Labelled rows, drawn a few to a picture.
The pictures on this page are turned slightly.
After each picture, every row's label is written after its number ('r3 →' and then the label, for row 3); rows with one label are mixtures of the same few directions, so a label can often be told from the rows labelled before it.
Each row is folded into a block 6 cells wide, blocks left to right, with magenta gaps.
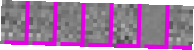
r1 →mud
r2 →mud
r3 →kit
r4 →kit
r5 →kit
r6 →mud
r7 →mud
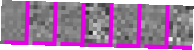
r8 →kit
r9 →mud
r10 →mud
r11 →kit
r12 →kit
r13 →mud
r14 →mud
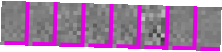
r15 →kit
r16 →kit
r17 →kit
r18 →kit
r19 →kit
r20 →kit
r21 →kit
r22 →mud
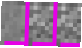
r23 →mud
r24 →mud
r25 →mud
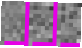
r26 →kit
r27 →mud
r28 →mud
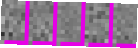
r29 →mud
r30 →kit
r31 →kit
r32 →mud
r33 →kit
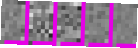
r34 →mud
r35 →kit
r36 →mud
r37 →mud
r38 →mud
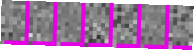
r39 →mud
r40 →mud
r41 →kit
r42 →kit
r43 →mud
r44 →mud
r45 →mud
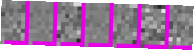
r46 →kit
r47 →kit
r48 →mud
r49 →mud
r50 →mud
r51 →mud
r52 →mud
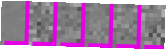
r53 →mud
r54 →kit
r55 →mud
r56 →kit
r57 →mud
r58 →kit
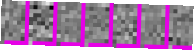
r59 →mud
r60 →mud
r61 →mud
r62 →mud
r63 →kit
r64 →kit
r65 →mud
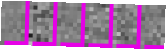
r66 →kit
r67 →mud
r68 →mud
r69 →mud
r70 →kit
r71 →kit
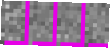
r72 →mud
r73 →mud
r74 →mud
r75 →kit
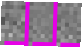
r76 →mud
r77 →kit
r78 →kit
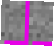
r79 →mud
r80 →mud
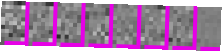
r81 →mud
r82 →mud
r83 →mud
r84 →kit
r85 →kit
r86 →mud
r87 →mud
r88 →mud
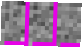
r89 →mud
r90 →mud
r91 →mud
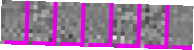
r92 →kit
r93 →mud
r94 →kit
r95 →kit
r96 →mud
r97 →mud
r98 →mud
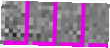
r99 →kit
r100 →mud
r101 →kit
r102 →kit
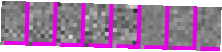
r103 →kit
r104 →kit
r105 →kit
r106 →kit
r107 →mud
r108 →kit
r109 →mud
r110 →mud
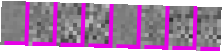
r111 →mud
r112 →kit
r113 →kit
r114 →mud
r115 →kit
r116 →kit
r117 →kit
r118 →kit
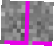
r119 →kit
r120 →kit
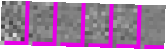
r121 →kit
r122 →mud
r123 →mud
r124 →kit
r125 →mud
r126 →mud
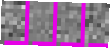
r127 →mud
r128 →kit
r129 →mud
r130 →mud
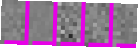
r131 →kit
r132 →mud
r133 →kit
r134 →kit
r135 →kit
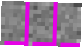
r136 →mud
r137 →mud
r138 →mud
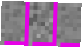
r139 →mud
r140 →mud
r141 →mud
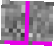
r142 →kit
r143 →mud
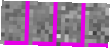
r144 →mud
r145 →kit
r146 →mud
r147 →kit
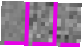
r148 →mud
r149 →mud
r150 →mud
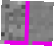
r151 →mud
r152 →mud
